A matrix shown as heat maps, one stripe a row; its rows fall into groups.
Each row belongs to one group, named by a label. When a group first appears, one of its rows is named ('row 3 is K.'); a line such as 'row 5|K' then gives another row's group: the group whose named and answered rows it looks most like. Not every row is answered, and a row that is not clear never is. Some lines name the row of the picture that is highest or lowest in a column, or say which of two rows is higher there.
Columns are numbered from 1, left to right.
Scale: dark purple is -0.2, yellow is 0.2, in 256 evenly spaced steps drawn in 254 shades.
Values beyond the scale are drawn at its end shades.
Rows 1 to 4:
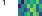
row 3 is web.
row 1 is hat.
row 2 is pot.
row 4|hat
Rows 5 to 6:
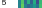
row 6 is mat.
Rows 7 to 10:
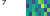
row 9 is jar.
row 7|web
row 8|hat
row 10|hat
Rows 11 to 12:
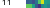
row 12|mat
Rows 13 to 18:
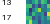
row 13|hat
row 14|mat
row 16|jar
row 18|mat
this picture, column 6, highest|13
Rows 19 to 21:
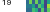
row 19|pot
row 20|jar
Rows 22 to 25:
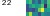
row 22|mat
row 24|web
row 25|mat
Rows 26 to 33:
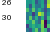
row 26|jar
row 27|jar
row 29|web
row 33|hat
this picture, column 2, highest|30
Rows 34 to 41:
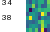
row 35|jar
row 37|hat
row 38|mat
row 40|hat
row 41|pot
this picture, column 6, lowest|35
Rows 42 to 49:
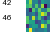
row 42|mat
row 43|pot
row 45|hat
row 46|jar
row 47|mat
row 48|hat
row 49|mat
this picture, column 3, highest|46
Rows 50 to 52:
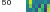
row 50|mat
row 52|jar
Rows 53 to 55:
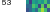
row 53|hat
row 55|hat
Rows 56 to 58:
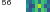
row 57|web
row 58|hat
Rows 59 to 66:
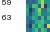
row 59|web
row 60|pot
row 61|web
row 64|web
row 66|hat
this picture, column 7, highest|66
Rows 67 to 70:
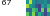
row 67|mat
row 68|mat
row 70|jar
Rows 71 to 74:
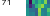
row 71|hat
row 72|web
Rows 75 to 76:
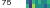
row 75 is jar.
